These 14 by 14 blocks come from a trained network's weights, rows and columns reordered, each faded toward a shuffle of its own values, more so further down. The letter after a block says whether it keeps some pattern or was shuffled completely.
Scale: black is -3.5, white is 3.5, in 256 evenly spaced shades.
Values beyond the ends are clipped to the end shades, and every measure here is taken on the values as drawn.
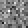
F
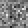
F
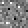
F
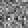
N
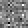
N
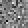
F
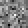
N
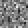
F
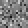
F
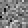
F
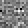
N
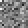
N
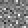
F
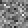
F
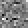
N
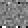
N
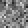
N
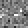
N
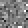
F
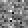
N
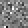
F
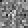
N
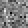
F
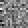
N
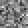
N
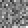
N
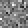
F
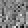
N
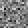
F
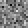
F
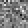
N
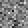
F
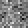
F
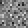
F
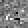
N
